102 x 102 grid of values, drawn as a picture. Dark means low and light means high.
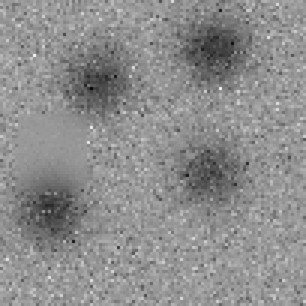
Mirror symmetry: none. Calmest part: middle left. Slope: none. Dips: four. Odd patch: calmer, in the middle left.
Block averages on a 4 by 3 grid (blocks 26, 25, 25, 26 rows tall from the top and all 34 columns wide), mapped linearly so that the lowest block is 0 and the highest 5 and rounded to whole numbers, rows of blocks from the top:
4 2 1
3 3 4
0 3 2
4 5 5
